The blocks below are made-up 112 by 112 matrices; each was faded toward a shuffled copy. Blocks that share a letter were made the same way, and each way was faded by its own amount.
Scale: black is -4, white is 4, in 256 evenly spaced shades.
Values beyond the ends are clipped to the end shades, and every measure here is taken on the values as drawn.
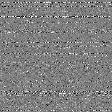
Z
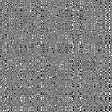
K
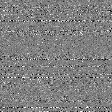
Z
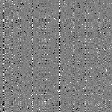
K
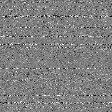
Z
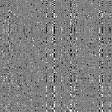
K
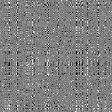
K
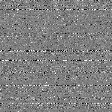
Z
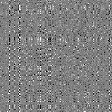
K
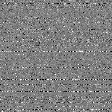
Z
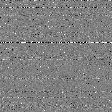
Z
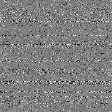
Z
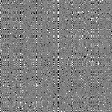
K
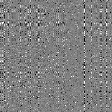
K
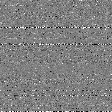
Z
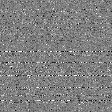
Z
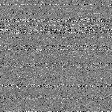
Z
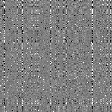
K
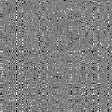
K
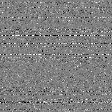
Z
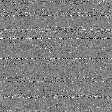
Z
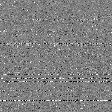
Z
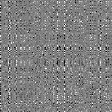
K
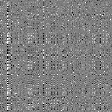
K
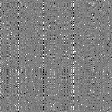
K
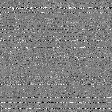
Z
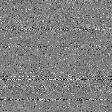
Z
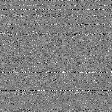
Z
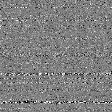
Z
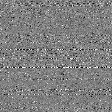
Z
